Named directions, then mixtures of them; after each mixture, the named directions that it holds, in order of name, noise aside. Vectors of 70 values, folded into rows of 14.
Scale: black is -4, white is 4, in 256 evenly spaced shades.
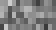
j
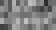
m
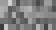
j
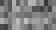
m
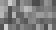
j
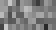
j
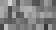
j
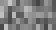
j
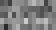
j, m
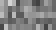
j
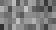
j, m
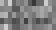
j, m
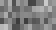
m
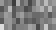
j, m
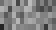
j, m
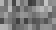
m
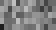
j, m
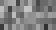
j, m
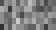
j, m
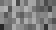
j, m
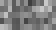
m
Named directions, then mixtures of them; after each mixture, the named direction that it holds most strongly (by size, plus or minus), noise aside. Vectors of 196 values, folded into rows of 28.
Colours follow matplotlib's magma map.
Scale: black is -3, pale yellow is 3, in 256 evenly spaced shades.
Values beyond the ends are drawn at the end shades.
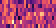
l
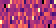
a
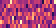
a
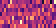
a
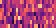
l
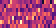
a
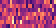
l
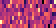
a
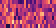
l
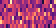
a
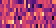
l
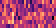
l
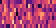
l
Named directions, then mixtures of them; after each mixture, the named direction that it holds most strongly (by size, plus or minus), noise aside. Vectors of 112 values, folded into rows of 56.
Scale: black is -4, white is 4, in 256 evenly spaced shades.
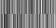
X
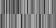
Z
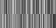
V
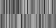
Z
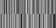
V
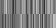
V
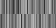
Z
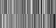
V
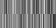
V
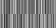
X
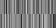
V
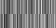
X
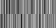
Z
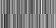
X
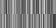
V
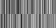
Z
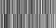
X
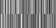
Z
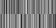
Z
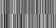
X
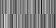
X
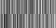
X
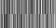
X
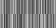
X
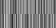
X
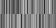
Z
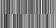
X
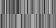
Z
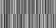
X
